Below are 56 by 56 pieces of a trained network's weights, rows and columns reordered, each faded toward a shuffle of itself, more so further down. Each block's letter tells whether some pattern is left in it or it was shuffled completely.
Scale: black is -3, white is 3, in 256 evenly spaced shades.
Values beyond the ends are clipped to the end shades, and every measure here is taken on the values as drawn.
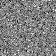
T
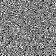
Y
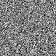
T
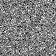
T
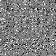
Y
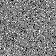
T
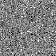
Y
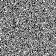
T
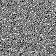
T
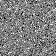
T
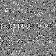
Y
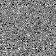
Y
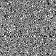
Y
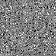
Y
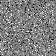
T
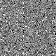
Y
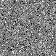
T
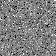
T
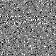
Y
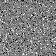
T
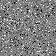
T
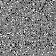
Y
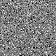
Y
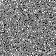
T
